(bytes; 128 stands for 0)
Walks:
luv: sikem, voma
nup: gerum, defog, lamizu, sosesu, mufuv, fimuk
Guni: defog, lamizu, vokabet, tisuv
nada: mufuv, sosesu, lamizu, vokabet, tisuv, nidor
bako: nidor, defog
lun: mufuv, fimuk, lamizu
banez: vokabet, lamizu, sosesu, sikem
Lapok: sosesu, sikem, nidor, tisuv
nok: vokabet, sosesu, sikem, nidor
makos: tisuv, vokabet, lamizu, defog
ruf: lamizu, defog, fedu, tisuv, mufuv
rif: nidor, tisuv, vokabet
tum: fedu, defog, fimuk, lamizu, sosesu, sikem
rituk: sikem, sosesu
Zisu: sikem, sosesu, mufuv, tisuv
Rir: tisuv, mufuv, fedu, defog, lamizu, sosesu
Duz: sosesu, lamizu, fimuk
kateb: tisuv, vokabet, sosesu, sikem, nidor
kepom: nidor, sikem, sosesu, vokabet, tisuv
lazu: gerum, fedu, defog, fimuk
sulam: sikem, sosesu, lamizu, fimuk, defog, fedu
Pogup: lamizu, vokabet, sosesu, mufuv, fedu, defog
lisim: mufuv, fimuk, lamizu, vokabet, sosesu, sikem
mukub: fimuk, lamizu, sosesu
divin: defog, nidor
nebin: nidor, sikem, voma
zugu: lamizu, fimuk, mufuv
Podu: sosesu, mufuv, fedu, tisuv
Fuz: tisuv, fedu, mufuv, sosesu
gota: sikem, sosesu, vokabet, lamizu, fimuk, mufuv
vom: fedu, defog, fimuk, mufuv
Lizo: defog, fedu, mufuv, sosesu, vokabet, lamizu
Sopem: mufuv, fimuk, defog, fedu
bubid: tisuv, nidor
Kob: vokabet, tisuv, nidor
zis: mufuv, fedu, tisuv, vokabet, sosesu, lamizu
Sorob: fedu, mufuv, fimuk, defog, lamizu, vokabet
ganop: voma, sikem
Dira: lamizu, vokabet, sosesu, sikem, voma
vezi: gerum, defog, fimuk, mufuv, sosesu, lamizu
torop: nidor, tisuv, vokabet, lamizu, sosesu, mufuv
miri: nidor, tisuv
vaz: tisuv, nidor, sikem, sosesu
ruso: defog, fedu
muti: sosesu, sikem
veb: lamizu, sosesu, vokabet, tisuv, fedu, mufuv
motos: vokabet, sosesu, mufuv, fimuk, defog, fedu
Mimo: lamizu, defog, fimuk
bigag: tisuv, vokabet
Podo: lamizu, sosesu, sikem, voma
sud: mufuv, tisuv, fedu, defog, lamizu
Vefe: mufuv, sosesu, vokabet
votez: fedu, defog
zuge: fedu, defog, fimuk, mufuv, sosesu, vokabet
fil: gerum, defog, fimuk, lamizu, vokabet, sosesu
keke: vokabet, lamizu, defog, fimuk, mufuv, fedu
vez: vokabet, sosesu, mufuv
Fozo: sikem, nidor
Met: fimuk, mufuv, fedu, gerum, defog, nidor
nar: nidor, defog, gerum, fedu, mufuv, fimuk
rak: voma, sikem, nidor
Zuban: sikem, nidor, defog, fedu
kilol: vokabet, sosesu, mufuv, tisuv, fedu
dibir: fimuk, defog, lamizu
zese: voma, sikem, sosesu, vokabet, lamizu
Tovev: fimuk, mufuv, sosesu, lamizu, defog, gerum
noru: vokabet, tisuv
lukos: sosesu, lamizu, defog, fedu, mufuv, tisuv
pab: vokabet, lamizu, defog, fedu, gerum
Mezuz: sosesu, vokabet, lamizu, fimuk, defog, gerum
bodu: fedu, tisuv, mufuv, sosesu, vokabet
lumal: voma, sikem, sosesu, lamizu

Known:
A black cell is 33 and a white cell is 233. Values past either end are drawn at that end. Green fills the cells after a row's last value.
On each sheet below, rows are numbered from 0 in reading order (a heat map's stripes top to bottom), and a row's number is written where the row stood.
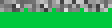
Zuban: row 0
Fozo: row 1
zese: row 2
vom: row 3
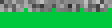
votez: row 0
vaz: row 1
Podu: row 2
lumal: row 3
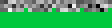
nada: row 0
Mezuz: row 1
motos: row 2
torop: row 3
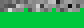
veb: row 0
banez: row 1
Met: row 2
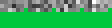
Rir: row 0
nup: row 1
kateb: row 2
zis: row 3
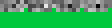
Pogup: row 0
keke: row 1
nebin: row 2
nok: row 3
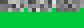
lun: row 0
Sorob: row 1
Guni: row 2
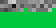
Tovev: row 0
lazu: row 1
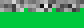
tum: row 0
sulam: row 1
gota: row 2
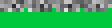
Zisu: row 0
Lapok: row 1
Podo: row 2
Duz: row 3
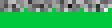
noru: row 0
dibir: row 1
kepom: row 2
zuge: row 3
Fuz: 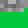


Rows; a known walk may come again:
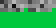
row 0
rif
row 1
mukub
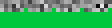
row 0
divin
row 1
Sopem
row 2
Mimo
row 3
sulam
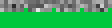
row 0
muti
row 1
veb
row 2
bigag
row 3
Fozo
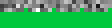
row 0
keke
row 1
vez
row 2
pab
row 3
miri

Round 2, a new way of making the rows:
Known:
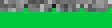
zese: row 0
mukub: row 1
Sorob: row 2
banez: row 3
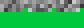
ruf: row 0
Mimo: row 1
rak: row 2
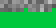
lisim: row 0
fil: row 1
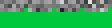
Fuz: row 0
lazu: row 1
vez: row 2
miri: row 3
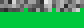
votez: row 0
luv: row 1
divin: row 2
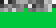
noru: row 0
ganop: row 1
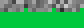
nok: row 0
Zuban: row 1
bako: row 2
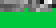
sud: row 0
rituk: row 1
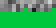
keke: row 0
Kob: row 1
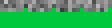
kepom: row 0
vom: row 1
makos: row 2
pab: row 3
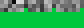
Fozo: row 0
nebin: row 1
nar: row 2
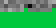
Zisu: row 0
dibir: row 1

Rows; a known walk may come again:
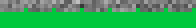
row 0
Tovev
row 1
lisim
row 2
vaz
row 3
motos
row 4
Zisu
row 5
vezi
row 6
zuge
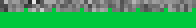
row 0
lumal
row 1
noru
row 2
lukos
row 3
Lapok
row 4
Sopem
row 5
zis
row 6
nup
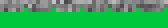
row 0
gota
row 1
banez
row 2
Guni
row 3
torop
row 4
veb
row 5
sud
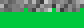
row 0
tum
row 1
rak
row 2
ruf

